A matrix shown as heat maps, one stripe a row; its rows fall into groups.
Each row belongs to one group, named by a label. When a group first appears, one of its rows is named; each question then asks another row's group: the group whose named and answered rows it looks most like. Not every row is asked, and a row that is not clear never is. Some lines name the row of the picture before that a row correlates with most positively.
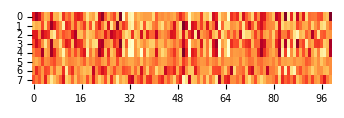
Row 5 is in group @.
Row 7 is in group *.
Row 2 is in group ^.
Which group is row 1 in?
@
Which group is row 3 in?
@
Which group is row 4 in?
@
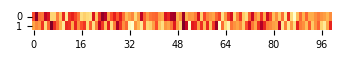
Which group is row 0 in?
^
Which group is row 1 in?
@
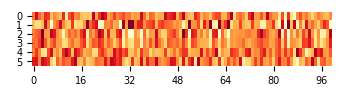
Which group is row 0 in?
^
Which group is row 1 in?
*
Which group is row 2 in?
@
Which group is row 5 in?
^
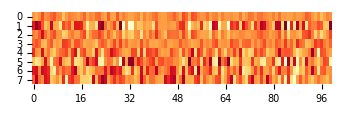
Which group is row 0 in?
@
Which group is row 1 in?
@
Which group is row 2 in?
@
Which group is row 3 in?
@
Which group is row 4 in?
^
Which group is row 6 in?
^
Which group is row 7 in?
^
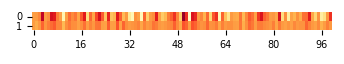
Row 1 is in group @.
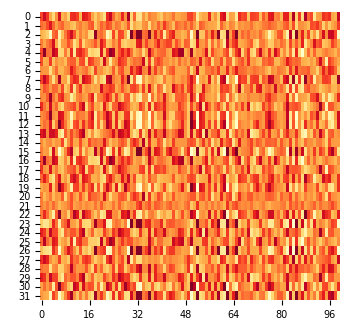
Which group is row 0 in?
@
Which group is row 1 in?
@
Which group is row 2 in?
*
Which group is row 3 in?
*
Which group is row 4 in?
^
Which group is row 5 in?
^
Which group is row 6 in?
*
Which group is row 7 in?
@
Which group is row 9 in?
@
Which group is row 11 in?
@
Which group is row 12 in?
@
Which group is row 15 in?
*
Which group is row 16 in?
^
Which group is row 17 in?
^
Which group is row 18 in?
@
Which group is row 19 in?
@
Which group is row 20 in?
^
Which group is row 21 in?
*
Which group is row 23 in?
*
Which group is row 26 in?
*
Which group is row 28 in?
*
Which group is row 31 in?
*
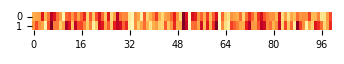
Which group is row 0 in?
@
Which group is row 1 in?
@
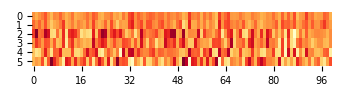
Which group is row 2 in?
^
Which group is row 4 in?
*
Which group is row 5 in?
@
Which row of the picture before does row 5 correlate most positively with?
0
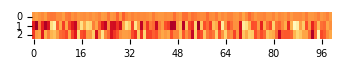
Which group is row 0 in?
@
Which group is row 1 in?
^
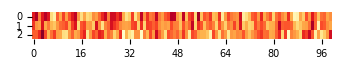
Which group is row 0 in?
^
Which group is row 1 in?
^
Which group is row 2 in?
@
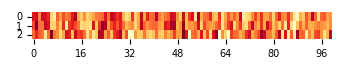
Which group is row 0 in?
^
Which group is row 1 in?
^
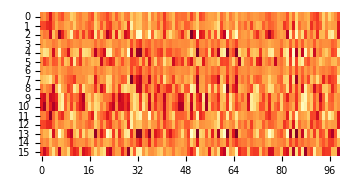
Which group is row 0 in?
@
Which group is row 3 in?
*
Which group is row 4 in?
*
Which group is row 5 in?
^
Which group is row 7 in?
*
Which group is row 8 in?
*
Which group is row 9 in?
^
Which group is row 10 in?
^
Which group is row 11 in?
@
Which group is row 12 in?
@
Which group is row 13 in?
*
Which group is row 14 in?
*
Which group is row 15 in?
@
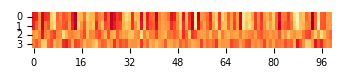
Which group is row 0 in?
^
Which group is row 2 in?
@
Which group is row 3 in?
@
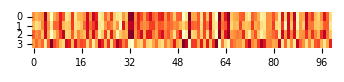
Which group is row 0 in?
*
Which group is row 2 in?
*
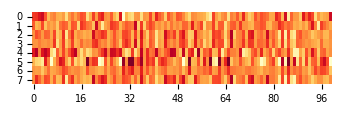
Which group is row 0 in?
@
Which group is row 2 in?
^
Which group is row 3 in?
^
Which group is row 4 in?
^
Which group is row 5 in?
*
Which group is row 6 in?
*
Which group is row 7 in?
^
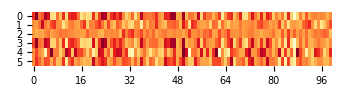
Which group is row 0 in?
^
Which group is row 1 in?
@
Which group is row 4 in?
@
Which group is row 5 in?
^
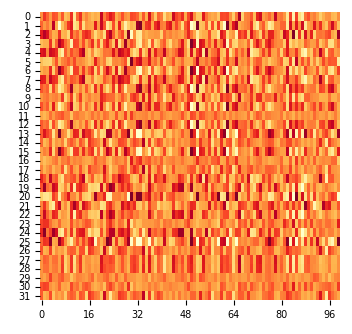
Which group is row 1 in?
*
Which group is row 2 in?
@
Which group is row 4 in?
^
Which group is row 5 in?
*
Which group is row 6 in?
@
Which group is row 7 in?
^
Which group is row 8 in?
*
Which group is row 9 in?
^
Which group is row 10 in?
*
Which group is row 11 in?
@
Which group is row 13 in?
@
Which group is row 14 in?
^
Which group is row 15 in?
@
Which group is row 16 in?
*
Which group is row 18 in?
^
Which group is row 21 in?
@
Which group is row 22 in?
^
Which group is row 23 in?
@
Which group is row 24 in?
^
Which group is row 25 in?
@
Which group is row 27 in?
^
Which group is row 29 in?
@
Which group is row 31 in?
^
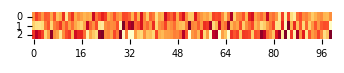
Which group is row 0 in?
^
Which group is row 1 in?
*
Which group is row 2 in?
@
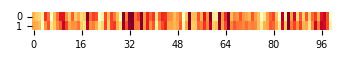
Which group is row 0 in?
*
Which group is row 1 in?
*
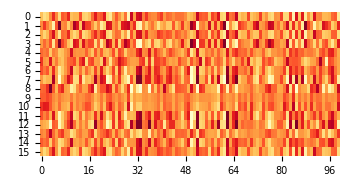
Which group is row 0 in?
*
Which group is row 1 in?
@
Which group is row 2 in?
*
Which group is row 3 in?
@
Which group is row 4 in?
*
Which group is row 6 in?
*
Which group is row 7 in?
*
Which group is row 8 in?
@
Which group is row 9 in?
@
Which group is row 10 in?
@
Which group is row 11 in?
*
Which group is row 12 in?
*
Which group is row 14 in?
*
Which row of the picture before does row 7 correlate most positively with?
0
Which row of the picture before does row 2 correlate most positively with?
0
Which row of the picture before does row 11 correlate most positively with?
0
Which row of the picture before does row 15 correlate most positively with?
0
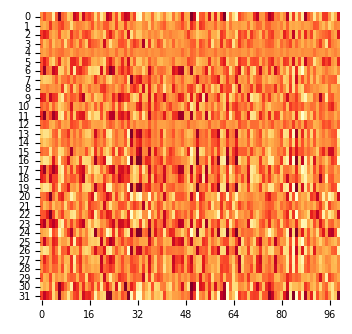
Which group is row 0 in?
@
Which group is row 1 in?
@
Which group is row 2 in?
@
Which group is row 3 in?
^
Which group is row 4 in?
@
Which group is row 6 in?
^
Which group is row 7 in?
*
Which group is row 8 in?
^
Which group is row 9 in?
^
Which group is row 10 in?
*
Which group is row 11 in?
^
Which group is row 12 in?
@
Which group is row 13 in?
*
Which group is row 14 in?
*
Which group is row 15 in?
*
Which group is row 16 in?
*
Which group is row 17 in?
^
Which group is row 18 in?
^
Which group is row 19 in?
*
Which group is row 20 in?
@
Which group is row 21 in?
^
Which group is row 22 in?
@
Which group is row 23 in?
^
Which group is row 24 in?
*
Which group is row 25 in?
^
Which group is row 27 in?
^
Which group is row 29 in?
^
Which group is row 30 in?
@
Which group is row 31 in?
@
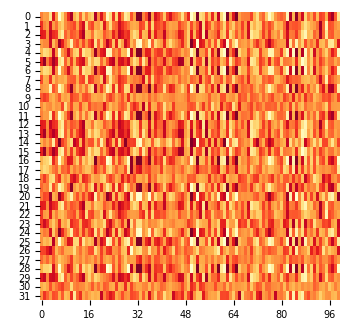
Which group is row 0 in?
*
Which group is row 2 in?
^
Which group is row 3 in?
@
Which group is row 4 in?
*
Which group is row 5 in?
^
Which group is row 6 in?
*
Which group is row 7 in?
^
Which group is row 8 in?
*
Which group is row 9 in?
@
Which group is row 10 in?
^
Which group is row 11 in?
*
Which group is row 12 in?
^
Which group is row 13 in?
^
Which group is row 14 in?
@
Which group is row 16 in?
*
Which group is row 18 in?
@
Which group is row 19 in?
*
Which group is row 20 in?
@
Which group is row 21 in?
^
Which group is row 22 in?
^
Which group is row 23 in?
@
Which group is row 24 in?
@
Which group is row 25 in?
*
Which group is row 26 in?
@
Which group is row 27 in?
*
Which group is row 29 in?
^
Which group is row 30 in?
@
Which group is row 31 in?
^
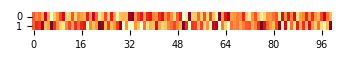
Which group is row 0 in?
*
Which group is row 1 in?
@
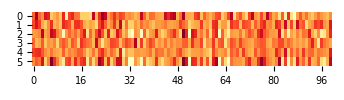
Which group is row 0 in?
^
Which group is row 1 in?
@
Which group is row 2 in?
@
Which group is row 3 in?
^
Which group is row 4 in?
@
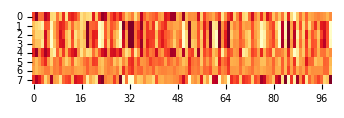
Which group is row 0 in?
^
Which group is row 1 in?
*
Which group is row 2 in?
*
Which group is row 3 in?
*
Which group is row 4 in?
^
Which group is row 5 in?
*
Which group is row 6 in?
*
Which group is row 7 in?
@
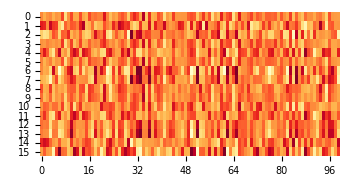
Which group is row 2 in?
*
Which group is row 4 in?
@
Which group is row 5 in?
^
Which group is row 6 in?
*
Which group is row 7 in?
*
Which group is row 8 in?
^
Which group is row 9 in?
^
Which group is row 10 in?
^
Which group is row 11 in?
@
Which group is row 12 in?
*
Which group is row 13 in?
*
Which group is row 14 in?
@
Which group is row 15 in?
@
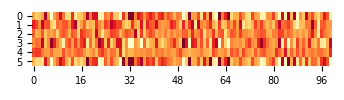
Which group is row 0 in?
*
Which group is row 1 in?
^
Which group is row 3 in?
@
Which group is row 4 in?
@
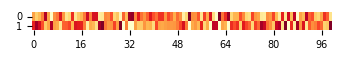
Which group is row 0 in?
*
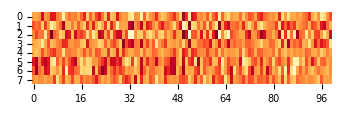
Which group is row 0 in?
@
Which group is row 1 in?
*
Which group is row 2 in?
@
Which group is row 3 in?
*
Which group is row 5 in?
^
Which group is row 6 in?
^
